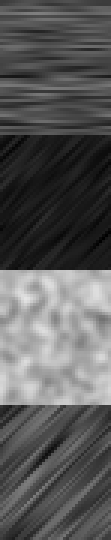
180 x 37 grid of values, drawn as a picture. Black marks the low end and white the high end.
It is made of 4 by 1 panels. Panel 1,1: low, streaked across. Panel 2,1: very low, slanting up to the right, faint in contrast. Panel 3,1: high, blotchy. Panel 4,1: low, slanting up to the right.
